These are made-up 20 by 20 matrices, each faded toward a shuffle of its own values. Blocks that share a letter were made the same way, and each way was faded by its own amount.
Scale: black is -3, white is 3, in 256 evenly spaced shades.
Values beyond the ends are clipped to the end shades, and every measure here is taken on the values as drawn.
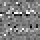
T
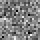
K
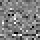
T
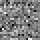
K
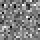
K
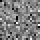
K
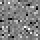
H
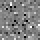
H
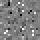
H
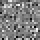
T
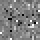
H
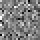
K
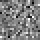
K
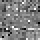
T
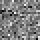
K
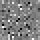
H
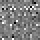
T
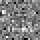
K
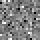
H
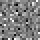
T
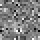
T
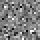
H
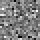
K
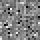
H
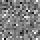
K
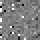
H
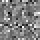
T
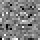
T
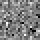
K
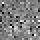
T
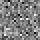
K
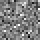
K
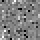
H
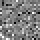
T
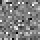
T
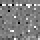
T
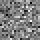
K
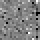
H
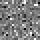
H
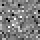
H
